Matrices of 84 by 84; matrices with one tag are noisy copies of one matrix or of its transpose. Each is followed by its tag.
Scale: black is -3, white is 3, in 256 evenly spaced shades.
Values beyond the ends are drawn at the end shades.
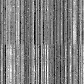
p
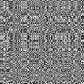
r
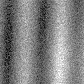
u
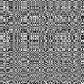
r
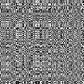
r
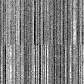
p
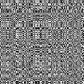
r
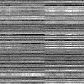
p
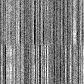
p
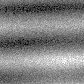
u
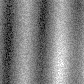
u
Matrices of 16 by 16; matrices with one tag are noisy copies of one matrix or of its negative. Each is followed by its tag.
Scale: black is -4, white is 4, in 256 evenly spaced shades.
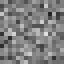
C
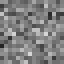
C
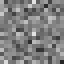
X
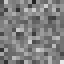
X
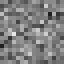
C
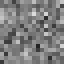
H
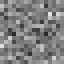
C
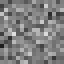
C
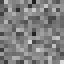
X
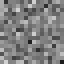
X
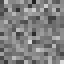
X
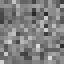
H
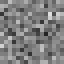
C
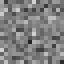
X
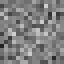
C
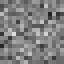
C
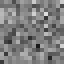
H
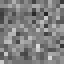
H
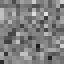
H
